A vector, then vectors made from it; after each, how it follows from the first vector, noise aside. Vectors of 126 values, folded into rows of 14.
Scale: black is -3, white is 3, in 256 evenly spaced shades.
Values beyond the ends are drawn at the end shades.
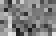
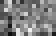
negated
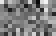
reversed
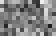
reversed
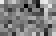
reversed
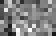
negated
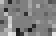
partly zeroed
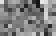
reversed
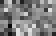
negated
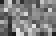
negated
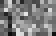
negated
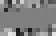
partly zeroed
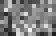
negated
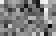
reversed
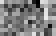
reversed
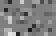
partly zeroed
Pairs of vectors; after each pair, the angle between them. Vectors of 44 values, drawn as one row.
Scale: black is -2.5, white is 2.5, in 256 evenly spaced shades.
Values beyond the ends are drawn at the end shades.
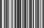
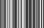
orthogonal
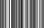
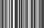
partly aligned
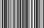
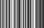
orthogonal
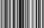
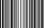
partly opposed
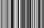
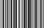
orthogonal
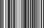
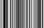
nearly opposite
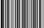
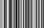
partly opposed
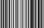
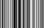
partly opposed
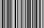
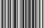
partly aligned
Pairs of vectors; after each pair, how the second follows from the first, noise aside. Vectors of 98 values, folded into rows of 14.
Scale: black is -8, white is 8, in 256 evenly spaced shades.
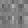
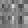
scaled up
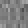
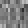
scaled up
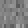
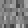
scaled up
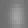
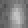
scaled up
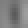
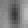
scaled up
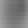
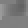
partly zeroed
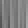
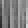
scaled up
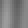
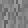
sign-scrambled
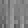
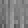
copied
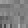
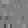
partly zeroed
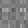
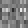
scaled up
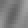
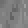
partly zeroed
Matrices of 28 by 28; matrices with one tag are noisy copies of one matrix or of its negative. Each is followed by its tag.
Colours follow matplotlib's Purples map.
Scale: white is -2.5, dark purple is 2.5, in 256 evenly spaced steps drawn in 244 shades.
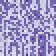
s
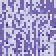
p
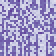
s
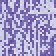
p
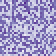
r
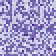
r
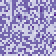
r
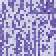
p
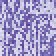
p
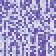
s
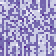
s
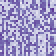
s
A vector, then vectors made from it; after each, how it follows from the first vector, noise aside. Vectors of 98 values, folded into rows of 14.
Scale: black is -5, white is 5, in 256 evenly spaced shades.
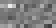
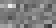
copied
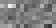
copied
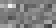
copied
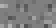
partly zeroed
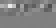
partly zeroed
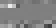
partly zeroed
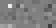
partly zeroed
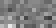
wrapped around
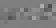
partly zeroed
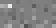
partly zeroed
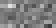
copied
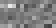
copied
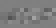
partly zeroed
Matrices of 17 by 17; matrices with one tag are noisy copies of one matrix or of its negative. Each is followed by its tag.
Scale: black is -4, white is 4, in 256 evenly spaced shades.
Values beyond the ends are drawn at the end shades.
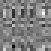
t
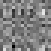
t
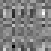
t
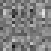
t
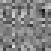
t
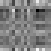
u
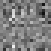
t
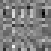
t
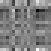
u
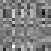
t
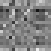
u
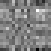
u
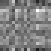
u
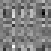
t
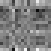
u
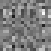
t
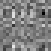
t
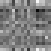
u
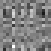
t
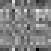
u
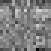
u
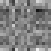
u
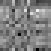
u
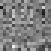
t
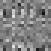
t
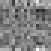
u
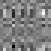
t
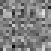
t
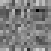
u
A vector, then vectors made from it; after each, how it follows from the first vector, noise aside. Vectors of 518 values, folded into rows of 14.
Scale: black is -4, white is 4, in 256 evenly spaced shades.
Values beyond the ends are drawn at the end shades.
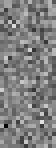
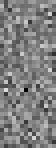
wrapped around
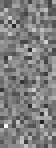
negated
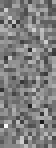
negated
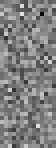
wrapped around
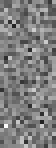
negated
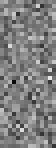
wrapped around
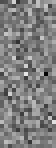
wrapped around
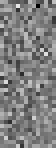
wrapped around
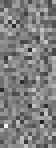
negated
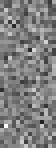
negated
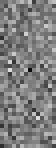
wrapped around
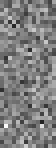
negated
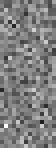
negated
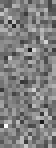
negated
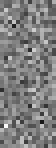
negated
